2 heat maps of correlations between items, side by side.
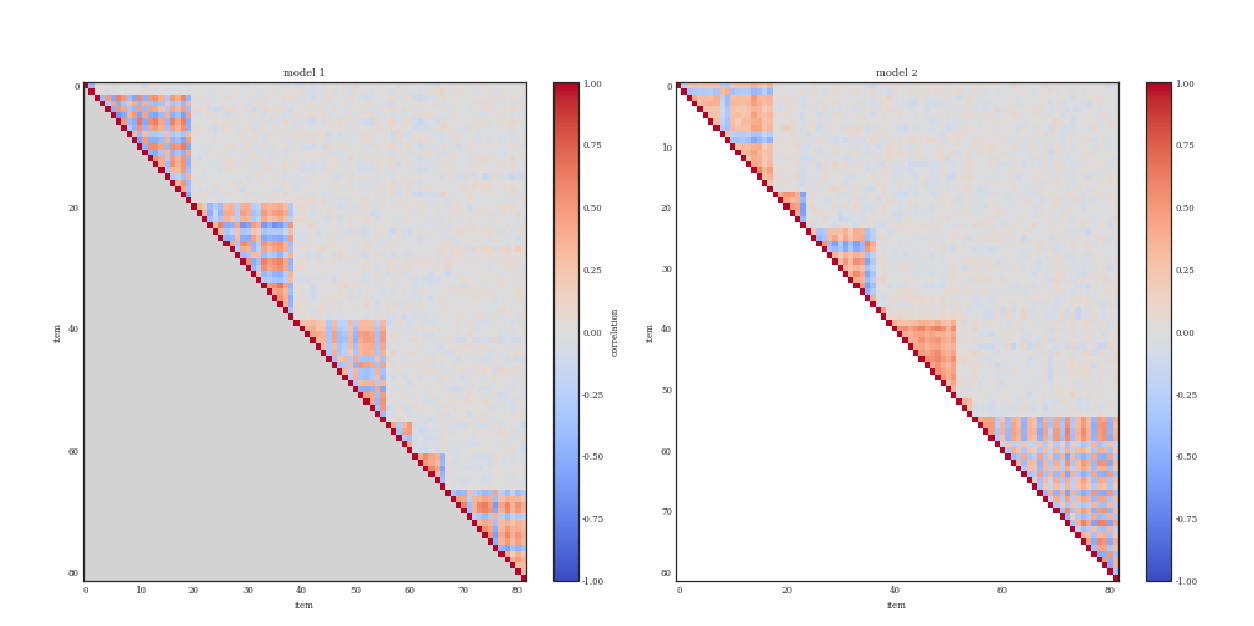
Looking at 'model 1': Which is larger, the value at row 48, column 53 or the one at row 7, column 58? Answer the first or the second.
the second
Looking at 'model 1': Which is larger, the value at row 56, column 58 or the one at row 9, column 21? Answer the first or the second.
the second
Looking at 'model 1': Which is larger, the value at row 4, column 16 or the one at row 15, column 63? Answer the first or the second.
the first
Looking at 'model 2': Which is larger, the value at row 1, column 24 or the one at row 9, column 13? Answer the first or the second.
the first
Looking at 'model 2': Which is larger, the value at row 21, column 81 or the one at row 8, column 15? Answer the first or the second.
the first
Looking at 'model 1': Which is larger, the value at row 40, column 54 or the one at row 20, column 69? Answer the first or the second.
the second
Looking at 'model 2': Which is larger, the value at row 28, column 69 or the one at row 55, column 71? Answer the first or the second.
the first
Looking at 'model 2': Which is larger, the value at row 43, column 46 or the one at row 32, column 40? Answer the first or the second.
the first
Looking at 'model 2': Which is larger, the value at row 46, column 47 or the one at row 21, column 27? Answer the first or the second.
the first
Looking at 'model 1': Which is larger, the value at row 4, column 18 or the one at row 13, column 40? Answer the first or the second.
the first
